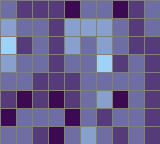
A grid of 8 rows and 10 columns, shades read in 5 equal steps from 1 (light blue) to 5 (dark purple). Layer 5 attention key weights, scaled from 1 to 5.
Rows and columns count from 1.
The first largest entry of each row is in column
5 4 2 4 3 2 1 4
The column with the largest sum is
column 4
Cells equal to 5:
8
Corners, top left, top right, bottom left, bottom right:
3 3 3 4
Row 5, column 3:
4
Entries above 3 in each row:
6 2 4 3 4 7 4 4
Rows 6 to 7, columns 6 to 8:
3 2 5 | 3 4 3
